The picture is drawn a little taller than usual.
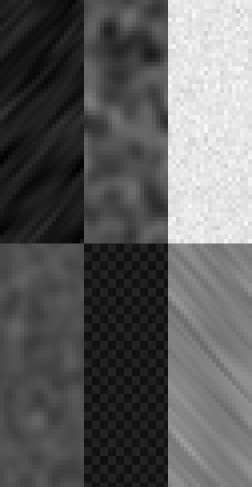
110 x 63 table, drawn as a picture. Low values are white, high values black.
It is made of 2 by 3 panels. Panel 1,1: very high, slanting up to the right, faint in contrast. Panel 1,2: high, blotchy. Panel 1,3: very low, fine-grained, faint in contrast. Panel 2,1: high, blotchy, faint in contrast. Panel 2,2: very high, checkered, faint in contrast. Panel 2,3: middling, slanting down to the right, faint in contrast.
